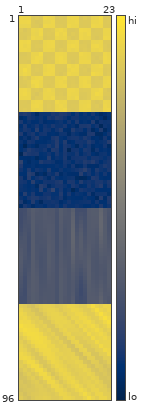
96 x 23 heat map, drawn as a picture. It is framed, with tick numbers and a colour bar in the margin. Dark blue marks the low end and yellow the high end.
The table splits into 4 rows of 1 panel. Panel 1,1: very high, checkered, faint in contrast. Panel 2,1: very low, fine-grained, faint in contrast. Panel 3,1: low, streaked downward, faint in contrast. Panel 4,1: very high, slanting down to the right, faint in contrast.
